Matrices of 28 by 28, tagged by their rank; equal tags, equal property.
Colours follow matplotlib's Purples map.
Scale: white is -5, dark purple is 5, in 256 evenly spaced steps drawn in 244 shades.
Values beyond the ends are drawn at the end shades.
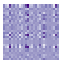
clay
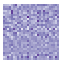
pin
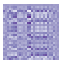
clay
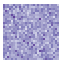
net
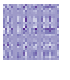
clay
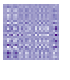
clay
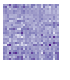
pin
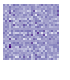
pin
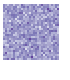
net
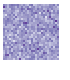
net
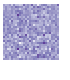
pin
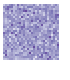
net
